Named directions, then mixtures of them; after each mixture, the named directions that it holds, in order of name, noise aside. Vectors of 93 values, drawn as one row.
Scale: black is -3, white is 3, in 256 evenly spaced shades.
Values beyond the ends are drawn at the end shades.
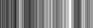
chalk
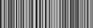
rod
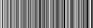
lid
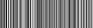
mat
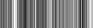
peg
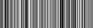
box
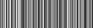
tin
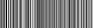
mat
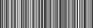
box, tin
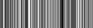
box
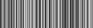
rod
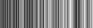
chalk, tin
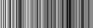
chalk, tin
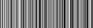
lid, rod, tin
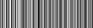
tin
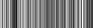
lid, mat, peg
